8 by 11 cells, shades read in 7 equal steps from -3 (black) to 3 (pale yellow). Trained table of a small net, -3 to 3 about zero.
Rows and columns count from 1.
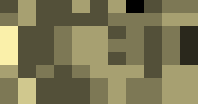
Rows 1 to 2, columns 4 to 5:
-1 1 | -1 -1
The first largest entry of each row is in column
2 2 1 1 1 1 2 2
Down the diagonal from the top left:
-1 1 -1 0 1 1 1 0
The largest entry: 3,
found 3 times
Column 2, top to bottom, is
1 1 -1 -1 -1 -1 2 2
